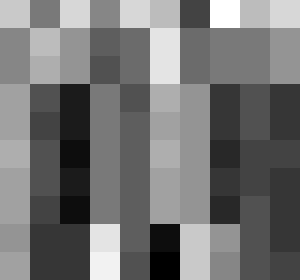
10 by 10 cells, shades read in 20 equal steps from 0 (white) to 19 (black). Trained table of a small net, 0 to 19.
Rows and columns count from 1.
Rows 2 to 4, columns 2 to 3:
5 8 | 6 8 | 13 17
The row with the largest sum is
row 8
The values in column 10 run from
3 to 15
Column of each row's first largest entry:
7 4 4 3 3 3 3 3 6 6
